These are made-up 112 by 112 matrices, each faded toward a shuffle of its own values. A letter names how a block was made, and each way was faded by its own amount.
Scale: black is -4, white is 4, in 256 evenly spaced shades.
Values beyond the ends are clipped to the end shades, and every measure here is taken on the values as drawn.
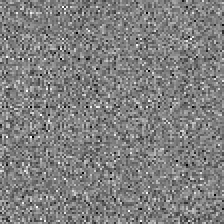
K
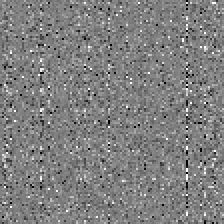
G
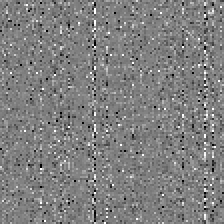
G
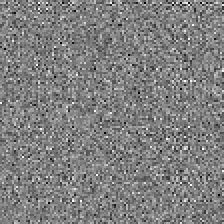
K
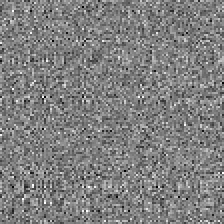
K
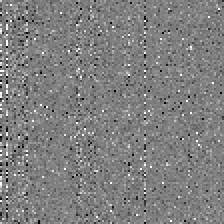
G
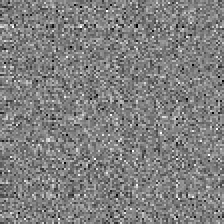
K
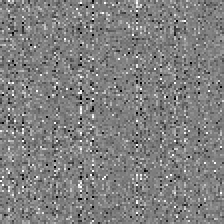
G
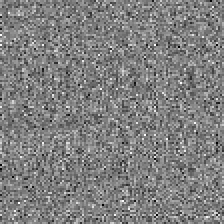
K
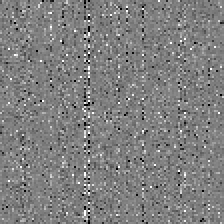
G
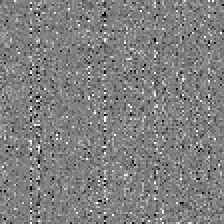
G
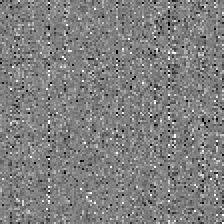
G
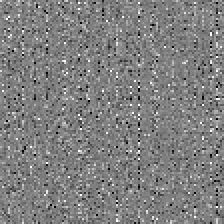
G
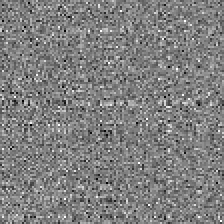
K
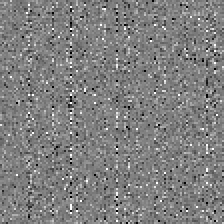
G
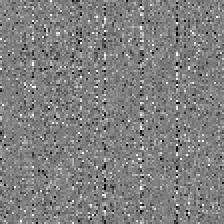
G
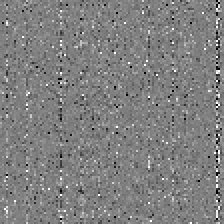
G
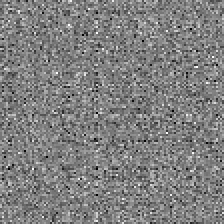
K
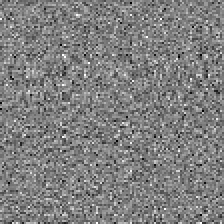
K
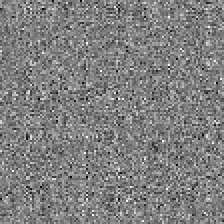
K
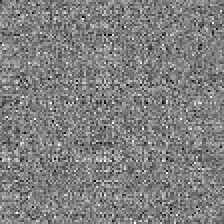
K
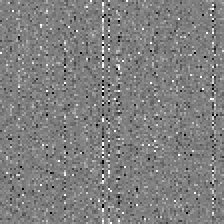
G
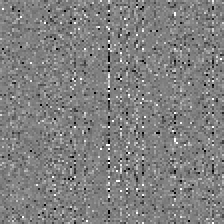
G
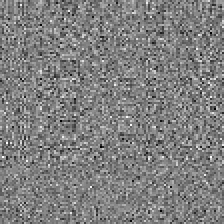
K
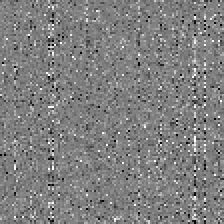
G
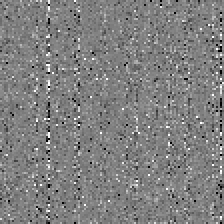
G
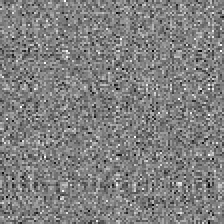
K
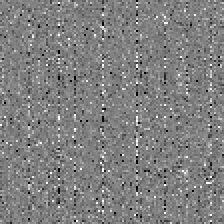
G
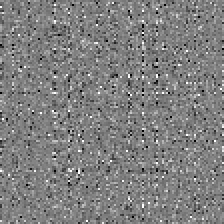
G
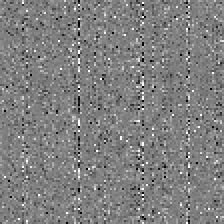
G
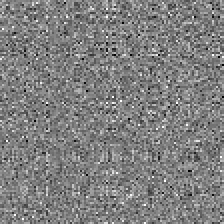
K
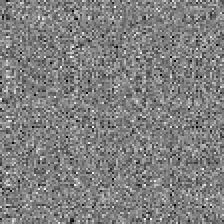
K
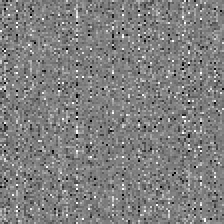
G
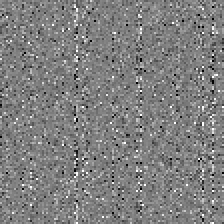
G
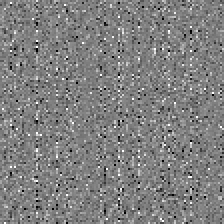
G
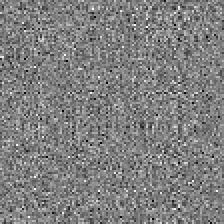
K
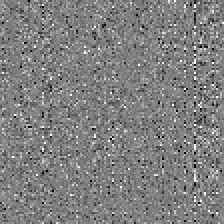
G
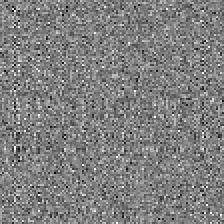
K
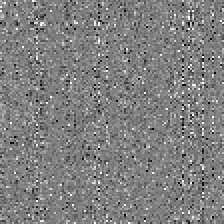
G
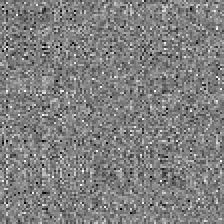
K
